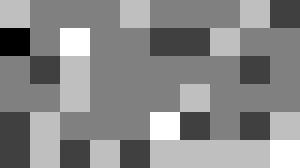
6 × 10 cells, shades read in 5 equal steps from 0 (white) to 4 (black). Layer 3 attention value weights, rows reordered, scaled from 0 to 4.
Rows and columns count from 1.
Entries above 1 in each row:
7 8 9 8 7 3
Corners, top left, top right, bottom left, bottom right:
1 3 3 0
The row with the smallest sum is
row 6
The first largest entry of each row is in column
10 1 2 1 1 1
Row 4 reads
2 2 1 2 2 2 1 2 2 2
